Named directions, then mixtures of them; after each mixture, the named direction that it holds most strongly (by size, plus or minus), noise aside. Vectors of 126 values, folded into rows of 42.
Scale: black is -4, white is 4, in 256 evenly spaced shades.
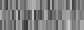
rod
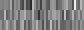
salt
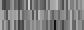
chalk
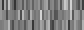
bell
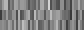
rod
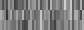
bell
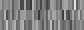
salt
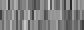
rod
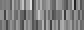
salt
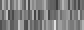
chalk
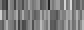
bell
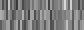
bell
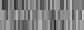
chalk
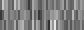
salt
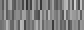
salt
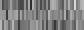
chalk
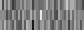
bell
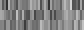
rod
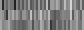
bell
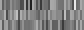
salt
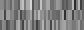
salt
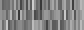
salt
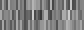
rod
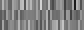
salt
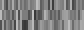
rod
